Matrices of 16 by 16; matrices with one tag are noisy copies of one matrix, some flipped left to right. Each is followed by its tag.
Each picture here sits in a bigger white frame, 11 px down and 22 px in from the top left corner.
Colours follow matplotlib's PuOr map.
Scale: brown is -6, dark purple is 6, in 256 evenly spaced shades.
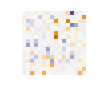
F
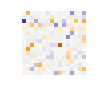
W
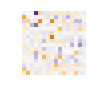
F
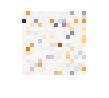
W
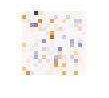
F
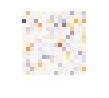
W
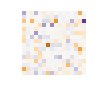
W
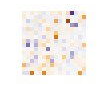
F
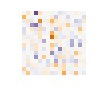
F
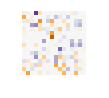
F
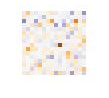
W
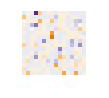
F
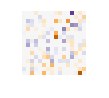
F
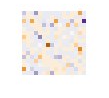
W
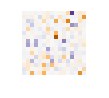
F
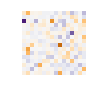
W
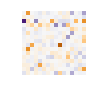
W
